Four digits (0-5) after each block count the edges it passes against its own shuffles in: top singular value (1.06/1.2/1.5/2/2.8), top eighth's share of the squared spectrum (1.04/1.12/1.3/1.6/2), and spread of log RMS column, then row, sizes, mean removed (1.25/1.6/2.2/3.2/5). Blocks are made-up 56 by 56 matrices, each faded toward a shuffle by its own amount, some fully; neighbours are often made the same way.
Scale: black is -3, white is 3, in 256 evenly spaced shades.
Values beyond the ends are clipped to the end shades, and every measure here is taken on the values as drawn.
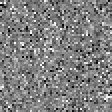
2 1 0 0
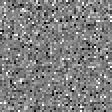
2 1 0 0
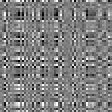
5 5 4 4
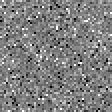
2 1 0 0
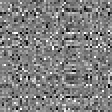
4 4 2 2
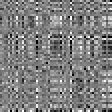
5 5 4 4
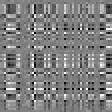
5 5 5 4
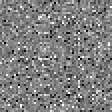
3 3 1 1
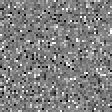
2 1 0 0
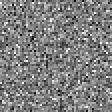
0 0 0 0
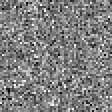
0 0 0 0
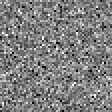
0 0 0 0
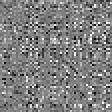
4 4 3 3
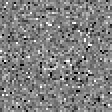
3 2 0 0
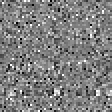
3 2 1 1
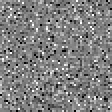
0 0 0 0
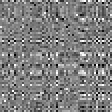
5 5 3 3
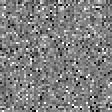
3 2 0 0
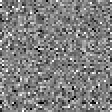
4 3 1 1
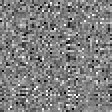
4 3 1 1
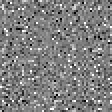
3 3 2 1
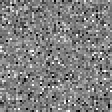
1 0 0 0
